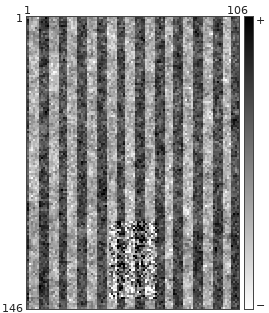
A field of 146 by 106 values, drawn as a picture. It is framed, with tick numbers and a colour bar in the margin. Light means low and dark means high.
Average level on the scale: 50%. Stripes: upright, repeating 11 times. Grain: streaks running down. Odd patch: rougher, in the bottom middle. Roughest part: bottom middle. Slope: none.
